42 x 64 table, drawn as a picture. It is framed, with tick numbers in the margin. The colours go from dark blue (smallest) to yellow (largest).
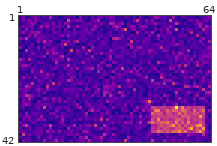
There are no regular stripes. Most values sit low, with a long tail of high ones. Neither half mirrors the other. In the bottom right lies a patch that is higher than the rest. The ninth with the highest average is the bottom right. Overall the values sit about 20% of the way up the scale.
